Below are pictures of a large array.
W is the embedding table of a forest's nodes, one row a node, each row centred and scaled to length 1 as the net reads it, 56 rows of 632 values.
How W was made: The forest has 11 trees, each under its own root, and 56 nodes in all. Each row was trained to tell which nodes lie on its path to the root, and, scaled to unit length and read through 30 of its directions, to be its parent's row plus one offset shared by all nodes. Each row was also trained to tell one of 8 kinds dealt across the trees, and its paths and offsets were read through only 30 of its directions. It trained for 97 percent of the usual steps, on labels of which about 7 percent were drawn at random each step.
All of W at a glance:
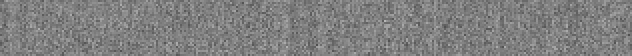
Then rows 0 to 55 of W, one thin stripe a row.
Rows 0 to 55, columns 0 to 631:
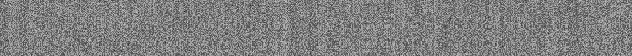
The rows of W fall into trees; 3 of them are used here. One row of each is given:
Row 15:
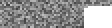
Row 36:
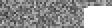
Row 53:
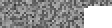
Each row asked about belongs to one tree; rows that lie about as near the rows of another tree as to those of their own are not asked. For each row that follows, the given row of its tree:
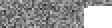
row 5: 36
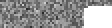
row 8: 53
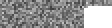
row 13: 53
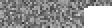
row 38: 53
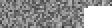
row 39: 36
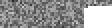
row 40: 15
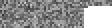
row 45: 36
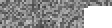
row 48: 36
